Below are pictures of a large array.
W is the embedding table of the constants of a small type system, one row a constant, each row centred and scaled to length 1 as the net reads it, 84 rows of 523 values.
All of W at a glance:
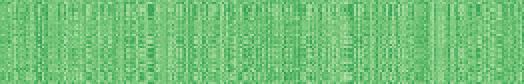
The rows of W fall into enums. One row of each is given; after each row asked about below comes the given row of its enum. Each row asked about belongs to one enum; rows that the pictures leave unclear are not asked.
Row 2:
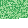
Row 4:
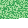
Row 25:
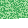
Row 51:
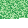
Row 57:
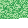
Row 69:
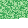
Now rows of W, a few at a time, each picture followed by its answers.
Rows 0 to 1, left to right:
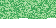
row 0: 25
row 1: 57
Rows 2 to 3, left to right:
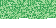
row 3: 2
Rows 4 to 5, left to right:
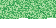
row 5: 51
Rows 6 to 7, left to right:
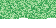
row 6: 51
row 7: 57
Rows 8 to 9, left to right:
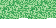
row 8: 4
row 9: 4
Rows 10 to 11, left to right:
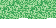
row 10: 4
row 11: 4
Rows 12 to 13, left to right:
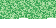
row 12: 51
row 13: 69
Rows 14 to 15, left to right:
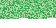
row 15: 51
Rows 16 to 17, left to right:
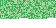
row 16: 2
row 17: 69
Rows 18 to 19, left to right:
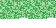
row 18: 69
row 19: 69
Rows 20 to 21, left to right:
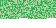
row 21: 4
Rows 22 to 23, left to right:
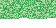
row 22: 57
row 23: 2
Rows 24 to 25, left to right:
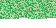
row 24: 51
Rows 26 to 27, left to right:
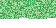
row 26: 69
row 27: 2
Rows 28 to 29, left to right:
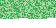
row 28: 25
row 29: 69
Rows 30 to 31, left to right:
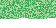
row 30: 4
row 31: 2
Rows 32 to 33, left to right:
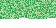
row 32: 51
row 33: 2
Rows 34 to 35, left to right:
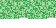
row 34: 69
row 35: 69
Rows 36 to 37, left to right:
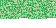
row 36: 2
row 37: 25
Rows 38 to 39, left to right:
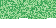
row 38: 2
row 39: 4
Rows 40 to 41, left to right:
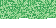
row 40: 2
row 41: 2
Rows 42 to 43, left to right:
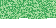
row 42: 2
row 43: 25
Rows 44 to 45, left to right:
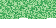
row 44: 69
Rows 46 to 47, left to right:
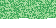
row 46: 25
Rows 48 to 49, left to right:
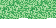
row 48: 4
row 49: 4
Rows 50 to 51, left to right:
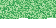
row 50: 4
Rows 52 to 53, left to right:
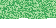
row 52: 4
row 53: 25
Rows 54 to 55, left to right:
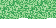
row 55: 4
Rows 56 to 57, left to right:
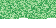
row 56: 51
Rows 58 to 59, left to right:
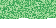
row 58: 4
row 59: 2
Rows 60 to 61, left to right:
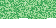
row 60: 25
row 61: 4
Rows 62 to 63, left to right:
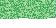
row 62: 25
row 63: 2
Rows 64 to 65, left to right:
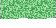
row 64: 4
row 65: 4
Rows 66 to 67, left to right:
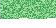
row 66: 57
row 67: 2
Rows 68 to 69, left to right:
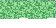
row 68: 69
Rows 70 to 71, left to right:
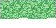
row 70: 57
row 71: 57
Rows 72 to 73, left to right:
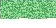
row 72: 2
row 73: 25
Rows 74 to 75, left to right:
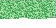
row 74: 51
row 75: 25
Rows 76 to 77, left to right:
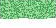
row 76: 25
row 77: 2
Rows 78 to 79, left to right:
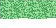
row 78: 25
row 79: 25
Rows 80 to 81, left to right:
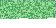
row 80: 2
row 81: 69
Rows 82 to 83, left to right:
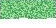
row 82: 51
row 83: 4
